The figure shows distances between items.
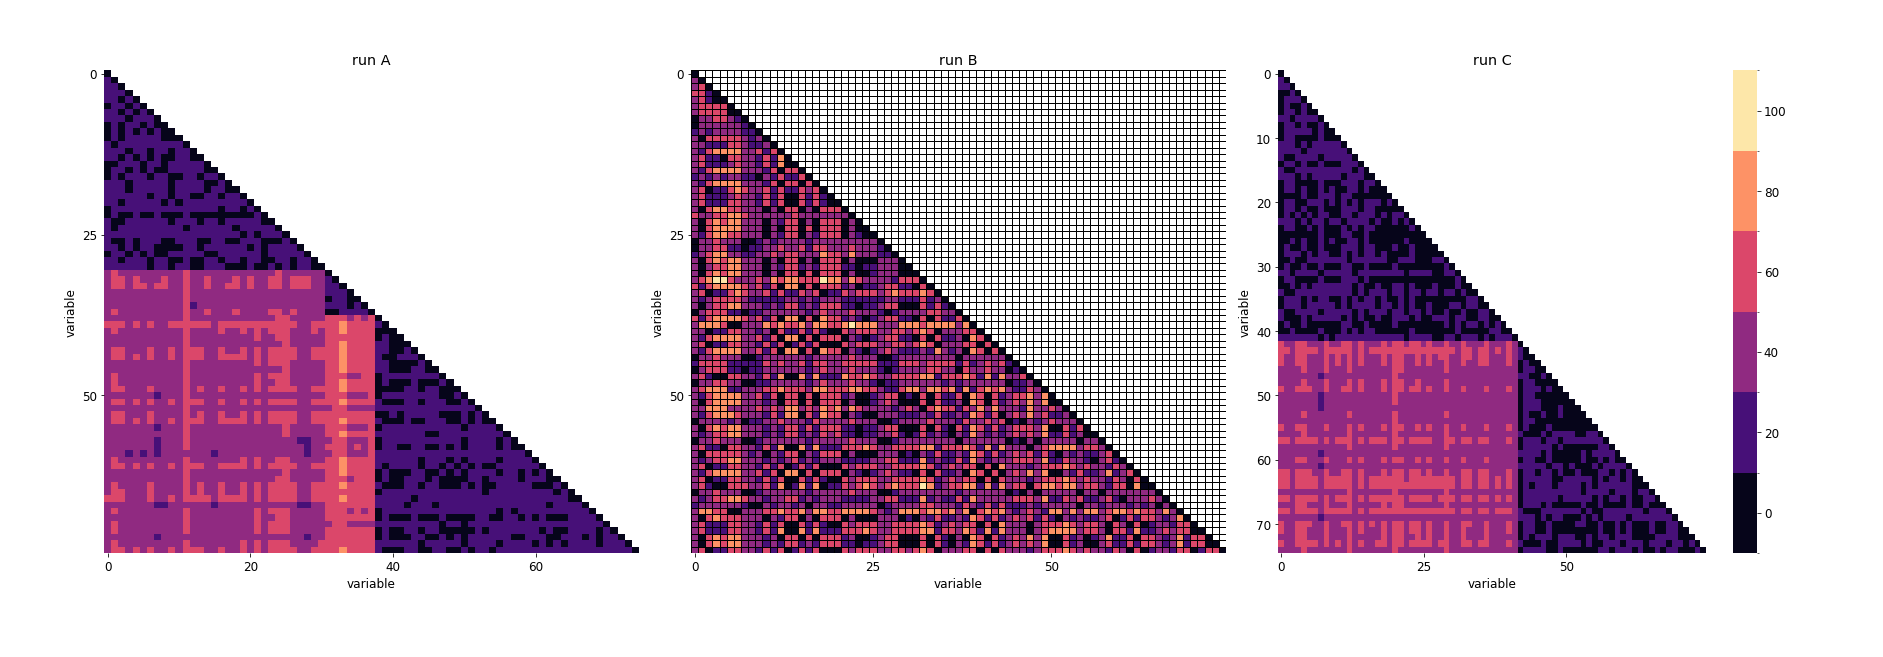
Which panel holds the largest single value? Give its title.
run B
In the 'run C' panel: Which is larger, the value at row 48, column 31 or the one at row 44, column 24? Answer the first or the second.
the second
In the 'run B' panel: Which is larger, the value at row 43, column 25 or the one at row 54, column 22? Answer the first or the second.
the second
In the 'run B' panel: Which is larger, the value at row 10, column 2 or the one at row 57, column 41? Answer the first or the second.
the first
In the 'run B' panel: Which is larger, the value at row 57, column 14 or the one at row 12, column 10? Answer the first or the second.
the first
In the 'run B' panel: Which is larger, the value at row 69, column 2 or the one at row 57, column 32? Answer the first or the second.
the first
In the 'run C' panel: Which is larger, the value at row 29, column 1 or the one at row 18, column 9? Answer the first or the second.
the second
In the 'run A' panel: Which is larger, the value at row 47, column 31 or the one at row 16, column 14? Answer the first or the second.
the first
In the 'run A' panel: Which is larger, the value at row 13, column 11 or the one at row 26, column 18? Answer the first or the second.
the first
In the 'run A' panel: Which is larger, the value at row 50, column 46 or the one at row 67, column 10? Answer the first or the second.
the second
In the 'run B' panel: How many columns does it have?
75
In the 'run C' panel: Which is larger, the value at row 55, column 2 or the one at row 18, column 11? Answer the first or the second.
the first
